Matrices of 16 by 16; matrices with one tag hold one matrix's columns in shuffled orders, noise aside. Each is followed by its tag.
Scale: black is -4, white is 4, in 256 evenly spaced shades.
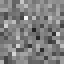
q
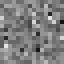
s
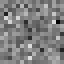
s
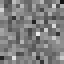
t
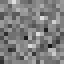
q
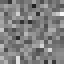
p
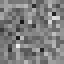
s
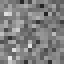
p
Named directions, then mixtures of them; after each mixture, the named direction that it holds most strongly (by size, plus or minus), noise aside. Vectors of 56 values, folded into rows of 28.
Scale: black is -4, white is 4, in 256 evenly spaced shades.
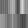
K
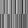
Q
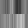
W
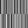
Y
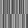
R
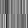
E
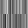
E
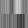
W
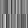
E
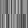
E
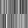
Y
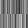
R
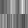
K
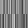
Q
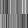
E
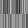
R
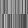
Q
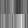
W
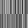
R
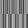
R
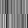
E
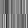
E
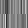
E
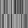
Q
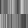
K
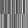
Q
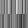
Q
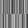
R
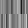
E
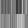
W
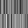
Y
